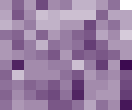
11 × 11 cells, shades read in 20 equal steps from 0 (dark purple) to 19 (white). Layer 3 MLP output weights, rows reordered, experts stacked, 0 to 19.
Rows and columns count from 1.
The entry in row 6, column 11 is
11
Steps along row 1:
down up down up down up same down down up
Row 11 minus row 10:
1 1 2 4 1 -2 6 2 -3 -1 -3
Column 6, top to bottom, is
9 14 11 9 9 11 9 8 9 8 6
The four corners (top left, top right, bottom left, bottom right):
11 19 8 1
